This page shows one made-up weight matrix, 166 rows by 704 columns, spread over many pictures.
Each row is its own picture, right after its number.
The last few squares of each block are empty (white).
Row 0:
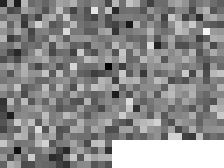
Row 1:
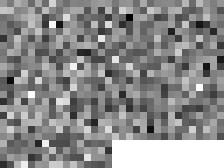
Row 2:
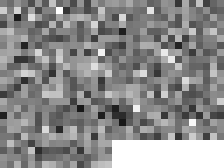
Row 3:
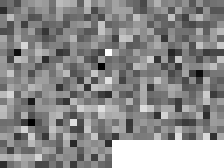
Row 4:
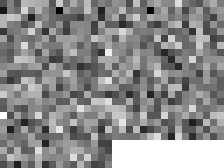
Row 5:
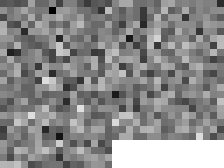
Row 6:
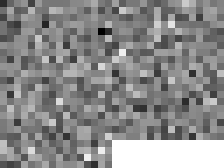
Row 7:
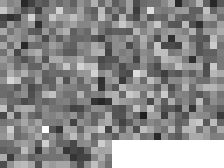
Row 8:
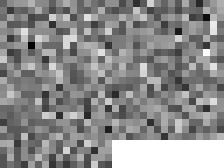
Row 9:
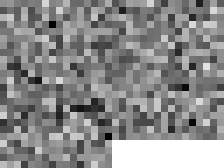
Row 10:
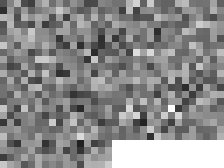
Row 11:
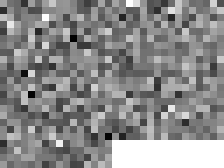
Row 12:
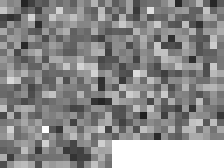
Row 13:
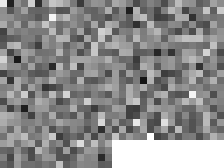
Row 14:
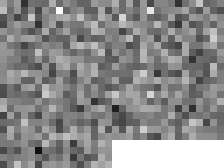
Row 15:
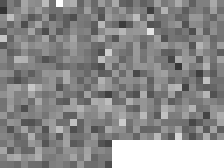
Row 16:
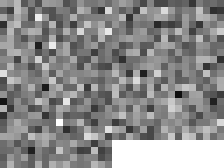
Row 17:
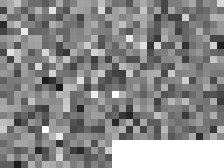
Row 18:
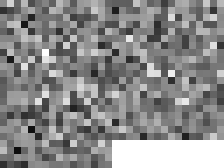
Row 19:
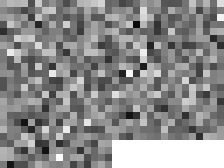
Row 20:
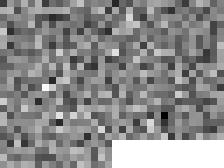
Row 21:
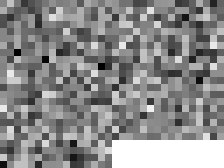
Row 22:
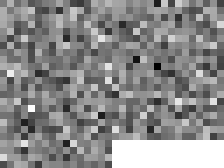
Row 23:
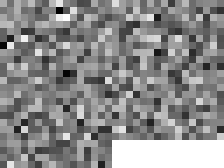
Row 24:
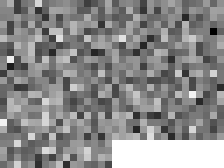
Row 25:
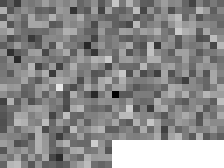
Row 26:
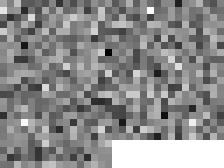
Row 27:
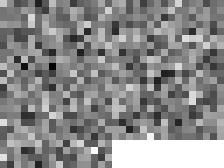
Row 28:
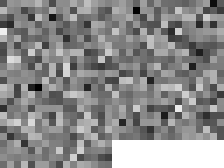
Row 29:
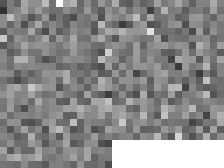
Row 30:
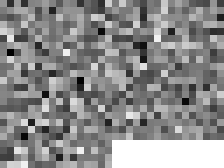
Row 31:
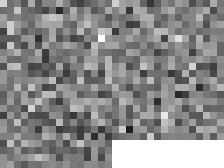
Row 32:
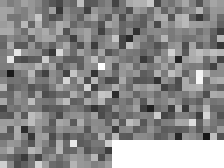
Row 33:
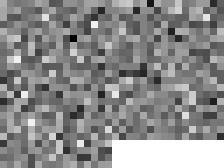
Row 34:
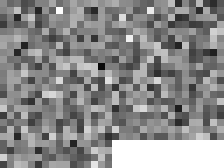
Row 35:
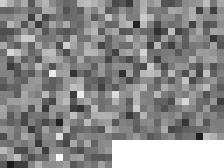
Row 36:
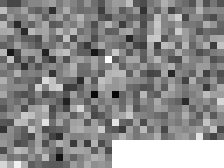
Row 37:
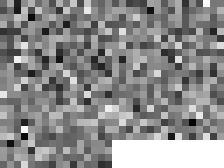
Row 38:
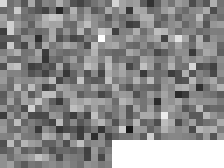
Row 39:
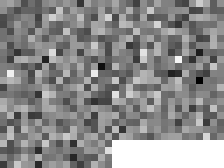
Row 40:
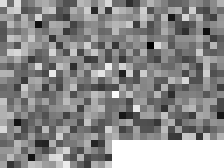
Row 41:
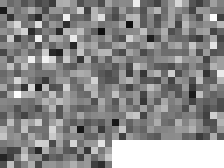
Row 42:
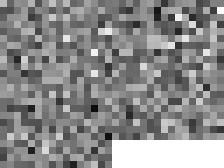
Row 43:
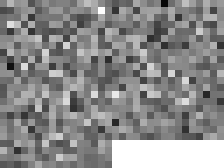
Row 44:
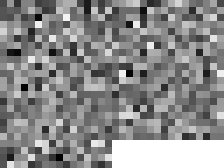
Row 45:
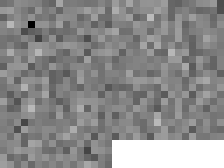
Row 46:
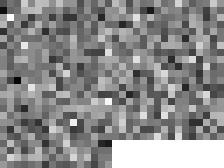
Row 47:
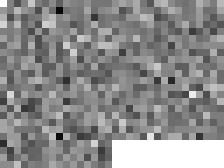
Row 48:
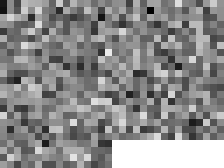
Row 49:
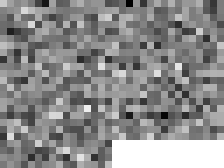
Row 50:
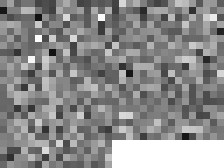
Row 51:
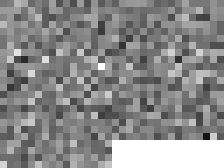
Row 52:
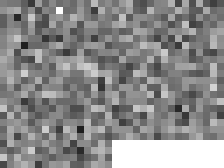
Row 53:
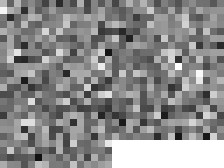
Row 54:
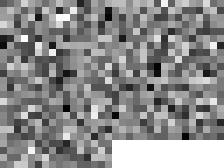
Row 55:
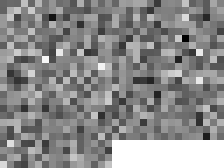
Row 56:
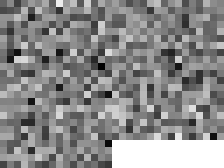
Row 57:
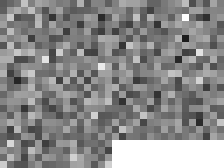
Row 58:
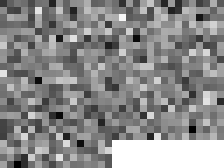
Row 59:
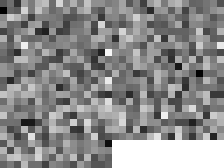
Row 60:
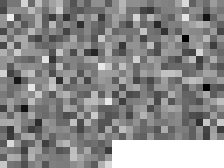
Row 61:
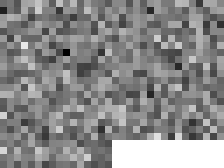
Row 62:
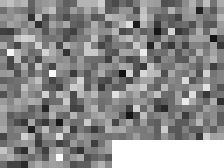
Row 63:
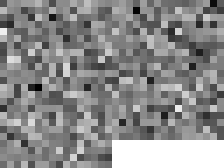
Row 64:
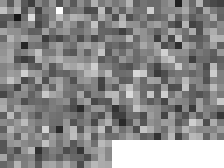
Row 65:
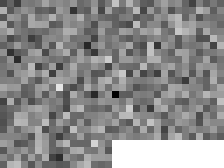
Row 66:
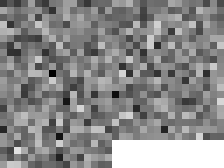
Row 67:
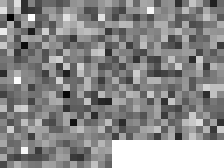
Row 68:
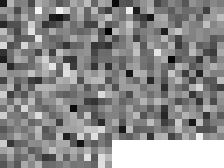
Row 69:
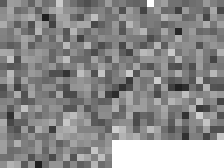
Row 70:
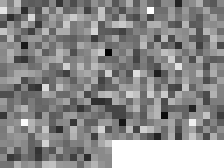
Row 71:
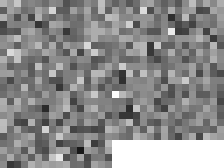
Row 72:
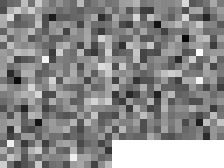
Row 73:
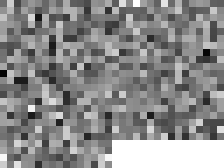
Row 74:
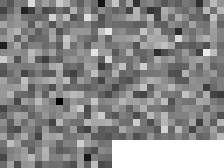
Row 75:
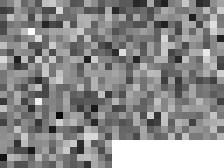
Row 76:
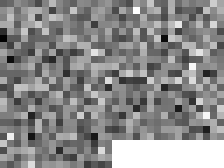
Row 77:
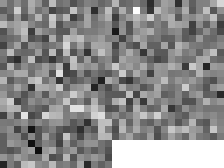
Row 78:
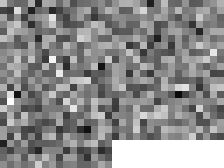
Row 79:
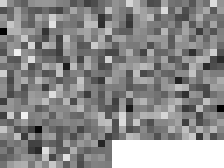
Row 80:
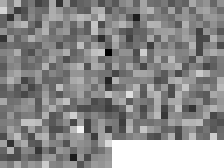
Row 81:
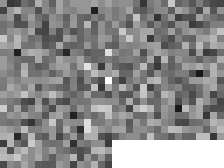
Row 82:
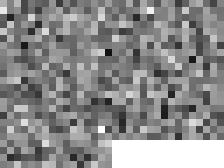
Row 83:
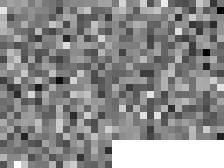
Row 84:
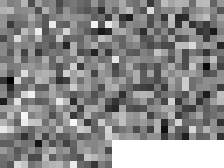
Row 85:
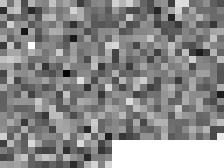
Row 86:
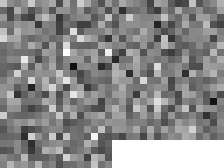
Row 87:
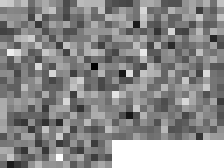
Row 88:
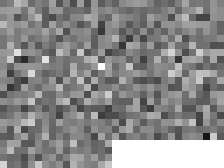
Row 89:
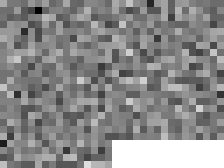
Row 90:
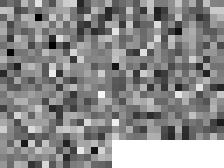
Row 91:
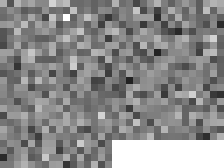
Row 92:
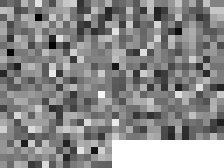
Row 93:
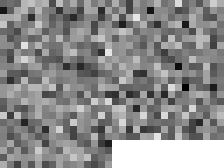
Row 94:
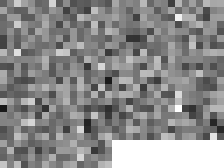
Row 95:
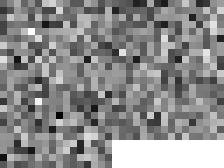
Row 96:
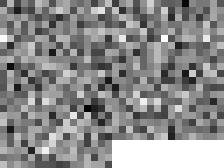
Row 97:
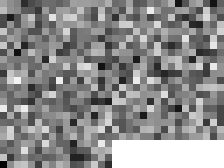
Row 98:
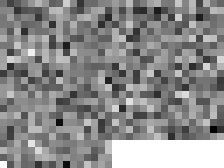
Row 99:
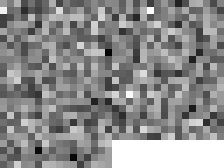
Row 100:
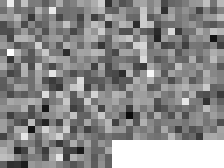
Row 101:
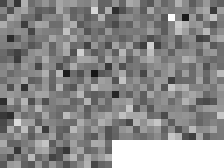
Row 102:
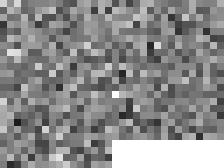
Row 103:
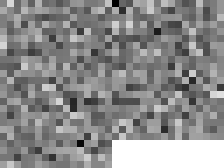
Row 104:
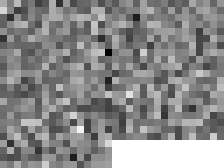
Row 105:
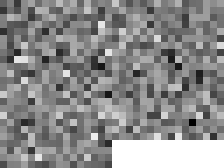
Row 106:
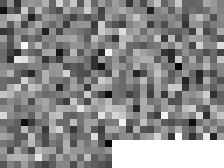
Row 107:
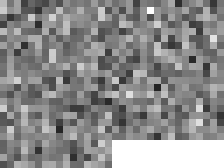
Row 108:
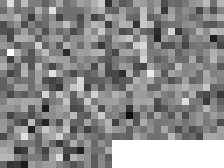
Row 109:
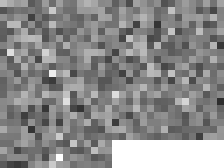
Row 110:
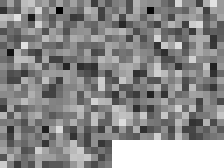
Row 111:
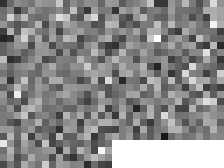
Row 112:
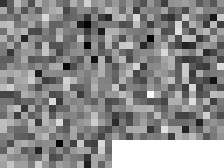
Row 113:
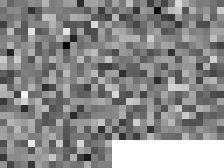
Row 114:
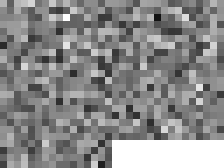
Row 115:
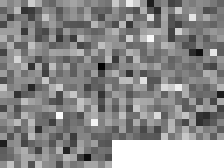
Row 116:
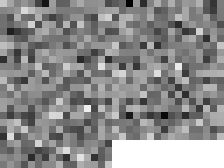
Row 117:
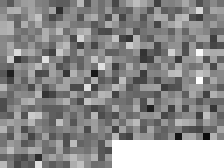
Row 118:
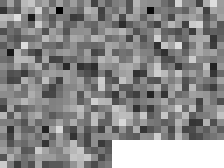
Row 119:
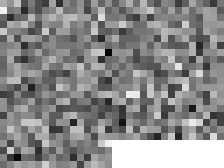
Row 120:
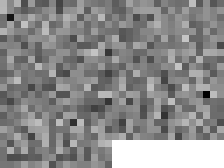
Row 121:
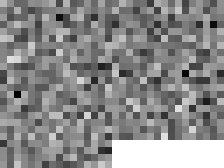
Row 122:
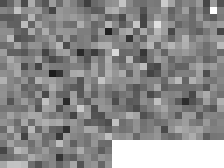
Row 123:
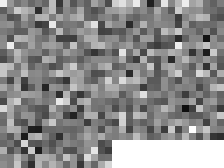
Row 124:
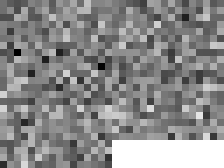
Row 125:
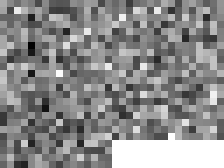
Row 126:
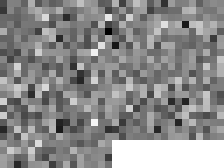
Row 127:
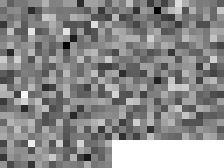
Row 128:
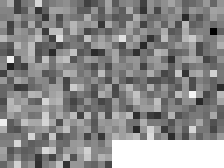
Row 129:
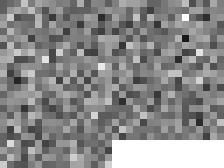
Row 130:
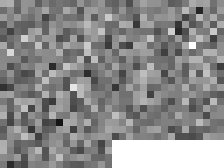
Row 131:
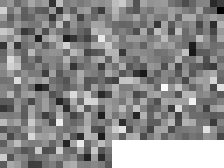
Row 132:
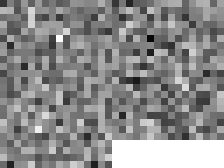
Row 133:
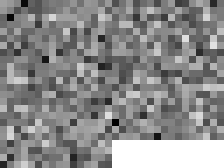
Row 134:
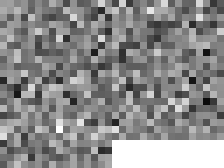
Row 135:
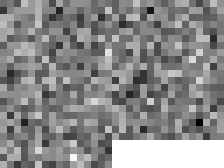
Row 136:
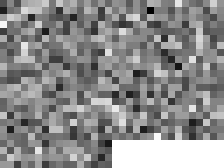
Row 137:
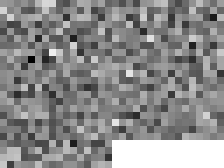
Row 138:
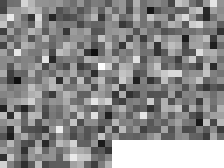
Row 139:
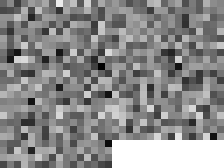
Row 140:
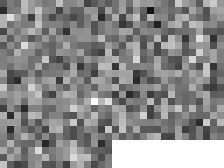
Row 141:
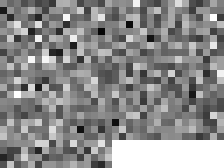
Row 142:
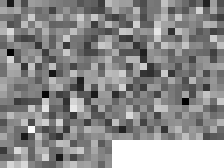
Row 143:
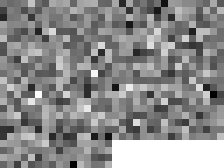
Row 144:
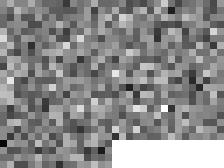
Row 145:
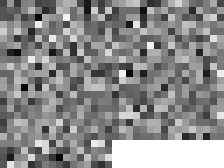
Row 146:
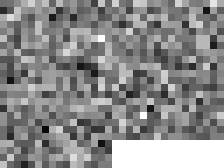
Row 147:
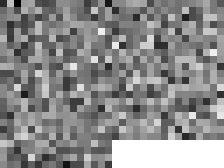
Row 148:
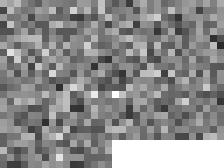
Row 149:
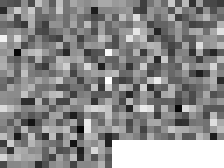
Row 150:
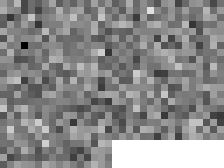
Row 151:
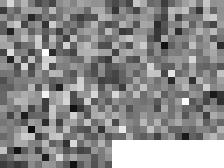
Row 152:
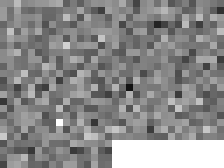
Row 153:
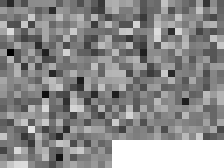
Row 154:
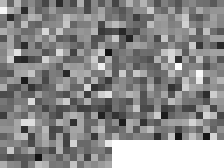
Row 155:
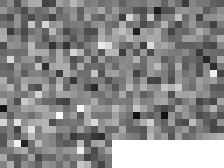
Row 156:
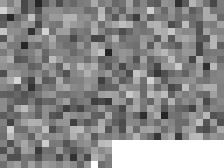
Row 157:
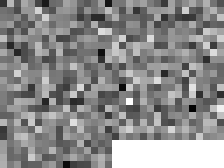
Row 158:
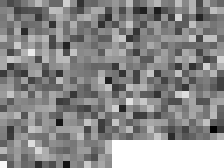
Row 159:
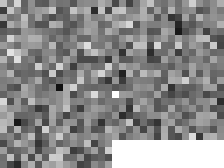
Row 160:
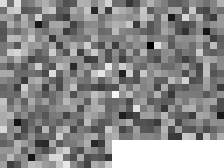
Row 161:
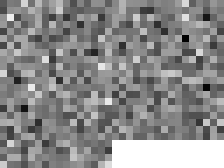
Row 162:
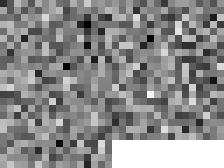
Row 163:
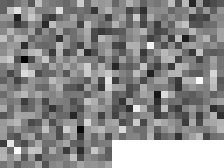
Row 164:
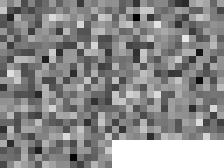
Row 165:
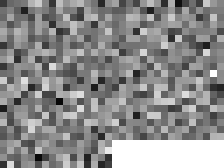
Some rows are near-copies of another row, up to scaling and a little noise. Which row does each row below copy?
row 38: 31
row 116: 49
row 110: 118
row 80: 104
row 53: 154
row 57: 129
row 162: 112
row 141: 41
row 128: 24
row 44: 145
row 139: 56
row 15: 29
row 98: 158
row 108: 100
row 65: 25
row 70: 26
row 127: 113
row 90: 92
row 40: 160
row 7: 12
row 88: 51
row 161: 60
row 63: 28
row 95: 75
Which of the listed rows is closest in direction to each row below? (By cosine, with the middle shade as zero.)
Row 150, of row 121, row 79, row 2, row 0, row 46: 2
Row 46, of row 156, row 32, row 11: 11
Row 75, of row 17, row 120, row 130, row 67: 130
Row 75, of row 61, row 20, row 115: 61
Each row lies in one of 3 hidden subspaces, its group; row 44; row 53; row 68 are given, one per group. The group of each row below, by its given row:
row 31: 68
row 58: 68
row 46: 53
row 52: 53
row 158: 68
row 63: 68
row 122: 44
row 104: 53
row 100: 44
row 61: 53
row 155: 68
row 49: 68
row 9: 68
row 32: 53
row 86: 68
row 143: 68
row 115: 68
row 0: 44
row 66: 44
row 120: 53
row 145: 44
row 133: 53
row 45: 68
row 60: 53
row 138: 53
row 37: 53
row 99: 53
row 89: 68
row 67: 53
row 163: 53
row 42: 68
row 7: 53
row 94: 53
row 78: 68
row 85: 68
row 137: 44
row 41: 44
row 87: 44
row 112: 44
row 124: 53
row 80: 53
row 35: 44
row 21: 53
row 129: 53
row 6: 68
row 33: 68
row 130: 44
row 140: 53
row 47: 68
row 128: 68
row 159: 44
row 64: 53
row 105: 53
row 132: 68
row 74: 68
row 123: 68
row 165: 68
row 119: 53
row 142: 44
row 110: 53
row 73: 68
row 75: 68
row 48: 53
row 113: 68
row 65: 44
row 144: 68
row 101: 44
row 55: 53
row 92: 68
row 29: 53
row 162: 44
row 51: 53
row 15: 53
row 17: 44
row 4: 53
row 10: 68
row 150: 53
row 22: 68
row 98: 68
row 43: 44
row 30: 44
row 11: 68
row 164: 53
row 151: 44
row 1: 68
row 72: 53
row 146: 53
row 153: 44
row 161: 53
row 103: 68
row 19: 44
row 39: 53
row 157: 44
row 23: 68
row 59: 53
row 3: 53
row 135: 53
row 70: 53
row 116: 68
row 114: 68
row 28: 68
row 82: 53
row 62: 44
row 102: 44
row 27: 68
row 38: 68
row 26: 53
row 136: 53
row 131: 68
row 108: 44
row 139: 53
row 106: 53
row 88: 53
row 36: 44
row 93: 53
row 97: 53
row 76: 68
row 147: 44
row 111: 68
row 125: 68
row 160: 44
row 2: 53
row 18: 44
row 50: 44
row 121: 68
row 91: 68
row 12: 53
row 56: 53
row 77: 68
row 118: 53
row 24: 68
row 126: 68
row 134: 68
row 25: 44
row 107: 53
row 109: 44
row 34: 53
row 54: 68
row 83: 68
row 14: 53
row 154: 53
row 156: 53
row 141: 44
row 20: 68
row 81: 53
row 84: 68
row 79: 68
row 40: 44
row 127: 68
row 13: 68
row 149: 53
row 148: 44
